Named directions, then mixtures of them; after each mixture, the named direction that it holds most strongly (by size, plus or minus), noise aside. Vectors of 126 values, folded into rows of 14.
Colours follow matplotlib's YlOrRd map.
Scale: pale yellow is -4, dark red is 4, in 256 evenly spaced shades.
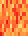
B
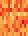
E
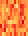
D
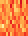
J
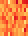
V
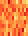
V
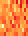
J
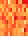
V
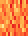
J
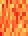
B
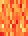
J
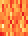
J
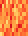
B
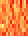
J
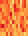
J
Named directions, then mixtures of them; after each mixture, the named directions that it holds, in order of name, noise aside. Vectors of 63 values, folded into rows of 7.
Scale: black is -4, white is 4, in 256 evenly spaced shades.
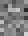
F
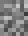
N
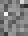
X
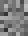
F, N, X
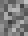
F, N, X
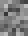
F, X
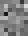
F, N, X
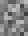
F, N, X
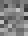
F, N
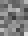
F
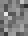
X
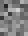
F, X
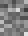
F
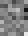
F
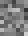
F
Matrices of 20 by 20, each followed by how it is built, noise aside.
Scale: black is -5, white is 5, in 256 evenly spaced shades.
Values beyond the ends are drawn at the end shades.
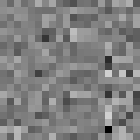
low rank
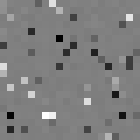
sparse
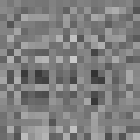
low rank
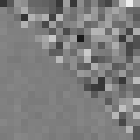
upper triangular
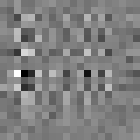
low rank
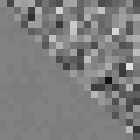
upper triangular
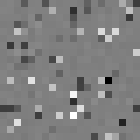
sparse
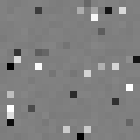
sparse
